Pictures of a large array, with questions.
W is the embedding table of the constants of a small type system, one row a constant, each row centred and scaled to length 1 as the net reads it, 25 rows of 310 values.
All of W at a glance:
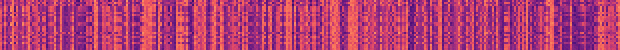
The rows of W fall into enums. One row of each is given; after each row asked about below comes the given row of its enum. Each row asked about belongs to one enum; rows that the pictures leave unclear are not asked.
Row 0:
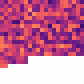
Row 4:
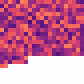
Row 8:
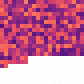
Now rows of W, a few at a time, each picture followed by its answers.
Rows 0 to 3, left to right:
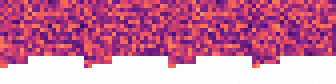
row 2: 0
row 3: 4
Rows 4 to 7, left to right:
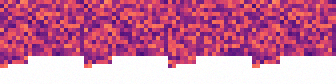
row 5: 4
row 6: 8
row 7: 4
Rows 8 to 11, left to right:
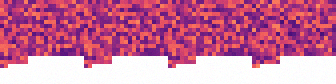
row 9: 8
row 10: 8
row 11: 4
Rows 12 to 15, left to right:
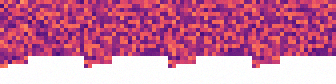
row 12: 4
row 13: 8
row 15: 8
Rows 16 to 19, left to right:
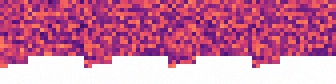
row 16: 0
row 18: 4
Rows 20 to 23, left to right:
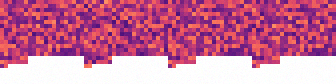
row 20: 8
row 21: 4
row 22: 8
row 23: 8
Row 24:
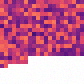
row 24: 8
